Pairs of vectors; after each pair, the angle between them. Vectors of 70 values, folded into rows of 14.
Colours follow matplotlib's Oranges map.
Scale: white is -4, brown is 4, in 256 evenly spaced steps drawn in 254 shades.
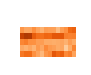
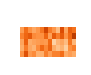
partly aligned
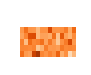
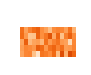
nearly opposite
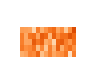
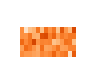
partly aligned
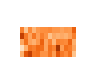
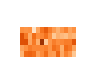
partly aligned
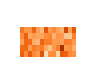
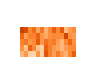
partly opposed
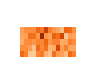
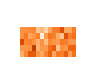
nearly opposite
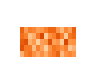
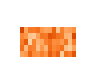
partly aligned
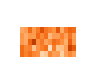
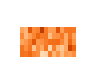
nearly parallel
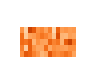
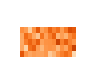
orthogonal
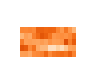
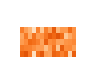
orthogonal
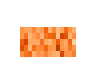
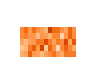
partly opposed
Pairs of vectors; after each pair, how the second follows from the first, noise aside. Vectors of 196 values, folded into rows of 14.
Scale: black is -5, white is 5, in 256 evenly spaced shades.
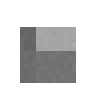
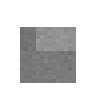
shrunk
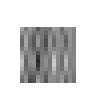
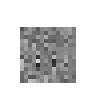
sign-scrambled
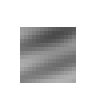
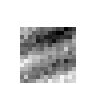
scaled up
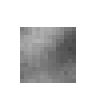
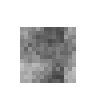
wrapped around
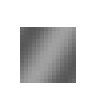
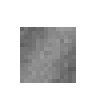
shrunk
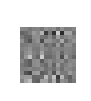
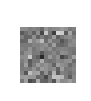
sign-scrambled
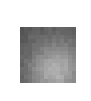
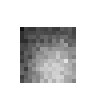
scaled up
